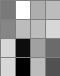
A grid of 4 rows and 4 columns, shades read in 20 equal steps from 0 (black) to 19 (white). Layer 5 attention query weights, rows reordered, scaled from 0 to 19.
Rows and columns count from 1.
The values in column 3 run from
12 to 14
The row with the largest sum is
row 1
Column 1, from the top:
9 10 16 16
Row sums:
55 54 37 36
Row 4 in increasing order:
0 6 14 16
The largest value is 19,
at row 1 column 2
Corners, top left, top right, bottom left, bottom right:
9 14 16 6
